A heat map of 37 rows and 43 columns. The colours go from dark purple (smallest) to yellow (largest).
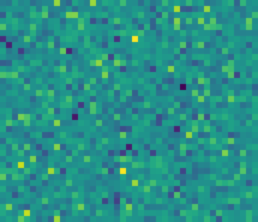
The halves do not mirror each other. No regular stripes run through it. There is no seam. The distribution is heavy-tailed on both sides. Fine speckle covers the field. Overall the values sit about 50% of the way up the scale.
